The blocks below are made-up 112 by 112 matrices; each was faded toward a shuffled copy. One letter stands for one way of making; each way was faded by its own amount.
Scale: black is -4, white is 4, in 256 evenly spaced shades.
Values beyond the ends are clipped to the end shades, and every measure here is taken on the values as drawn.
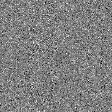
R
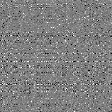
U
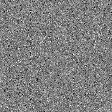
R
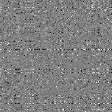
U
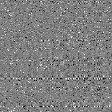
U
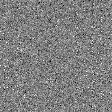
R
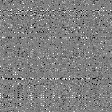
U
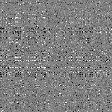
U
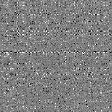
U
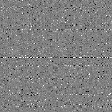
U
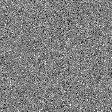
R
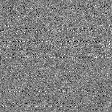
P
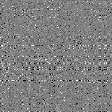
U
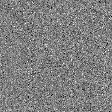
R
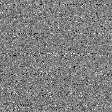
P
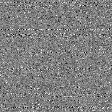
P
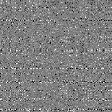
U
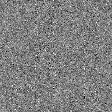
R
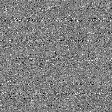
P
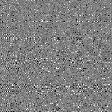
U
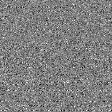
P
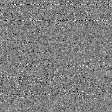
P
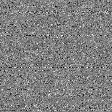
P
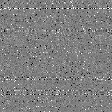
U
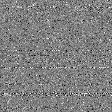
P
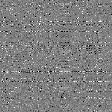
U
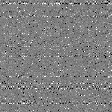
U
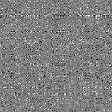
U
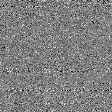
P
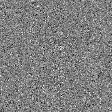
R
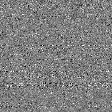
P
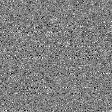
P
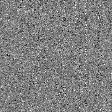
R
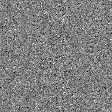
R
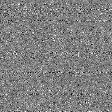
P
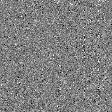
R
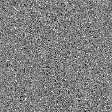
R
